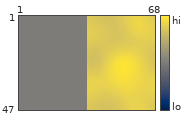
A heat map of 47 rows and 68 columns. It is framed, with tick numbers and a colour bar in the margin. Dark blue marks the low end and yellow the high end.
It is made of 1 by 2 panels. Panel 1,1: middling, flat. Panel 1,2: very high, smooth, faint in contrast.
